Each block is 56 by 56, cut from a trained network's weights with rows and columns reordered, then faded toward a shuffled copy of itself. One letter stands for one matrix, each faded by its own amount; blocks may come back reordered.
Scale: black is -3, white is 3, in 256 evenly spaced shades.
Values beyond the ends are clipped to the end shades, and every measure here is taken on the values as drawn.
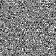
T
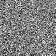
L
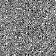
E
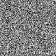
L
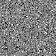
E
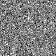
E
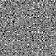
T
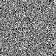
L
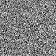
L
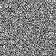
L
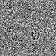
L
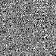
T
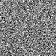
L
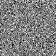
L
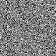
L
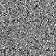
T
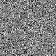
L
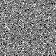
E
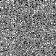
E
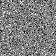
E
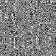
T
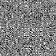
T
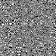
T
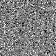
E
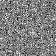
E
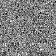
L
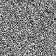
L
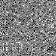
T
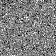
E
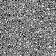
E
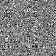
T
